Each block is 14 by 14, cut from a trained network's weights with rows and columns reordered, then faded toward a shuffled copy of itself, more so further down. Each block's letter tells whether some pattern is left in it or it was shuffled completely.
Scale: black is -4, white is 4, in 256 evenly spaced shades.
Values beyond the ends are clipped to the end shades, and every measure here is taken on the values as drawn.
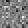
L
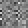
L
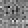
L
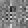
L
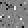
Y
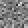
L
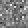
Y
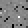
Y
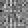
L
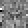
L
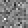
Y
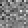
L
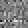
L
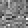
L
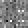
L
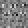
L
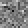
Y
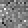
Y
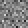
Y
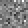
Y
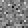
Y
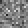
Y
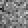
Y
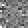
L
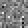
Y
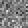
Y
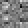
L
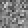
Y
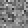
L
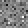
Y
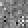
L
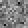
Y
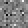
Y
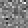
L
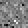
Y
